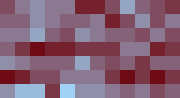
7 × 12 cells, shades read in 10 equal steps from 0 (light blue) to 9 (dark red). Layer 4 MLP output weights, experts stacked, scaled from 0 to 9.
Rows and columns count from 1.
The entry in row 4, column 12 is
7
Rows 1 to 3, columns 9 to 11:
2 5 6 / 6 3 6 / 5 6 4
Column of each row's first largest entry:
6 8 5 3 10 1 4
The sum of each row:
63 58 54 81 57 80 42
